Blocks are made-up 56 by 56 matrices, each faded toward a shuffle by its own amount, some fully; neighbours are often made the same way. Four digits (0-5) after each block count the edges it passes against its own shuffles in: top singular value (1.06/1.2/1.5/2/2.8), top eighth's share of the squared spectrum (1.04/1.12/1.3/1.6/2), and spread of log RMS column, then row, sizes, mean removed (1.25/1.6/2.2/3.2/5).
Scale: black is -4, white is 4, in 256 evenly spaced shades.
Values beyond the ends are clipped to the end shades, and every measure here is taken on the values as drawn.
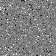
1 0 0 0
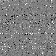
3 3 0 2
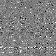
3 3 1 2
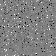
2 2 0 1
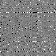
4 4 1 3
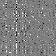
4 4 2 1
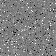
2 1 0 0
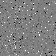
1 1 0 0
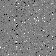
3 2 1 0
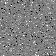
2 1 0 0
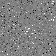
0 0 0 0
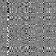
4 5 3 3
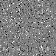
3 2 1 1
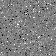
0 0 0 0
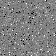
2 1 0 0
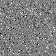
0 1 0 0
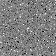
0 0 0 0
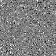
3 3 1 1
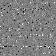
2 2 0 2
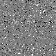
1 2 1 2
